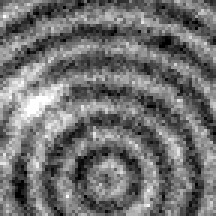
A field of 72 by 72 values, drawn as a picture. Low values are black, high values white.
The middle left is the ninth with the highest average. Rings spread out from the bottom middle. The histogram is bell-shaped. A single bump stands in the middle left. The texture is blotchy.
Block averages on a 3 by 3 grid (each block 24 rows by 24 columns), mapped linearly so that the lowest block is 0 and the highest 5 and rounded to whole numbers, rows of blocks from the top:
100
510
101
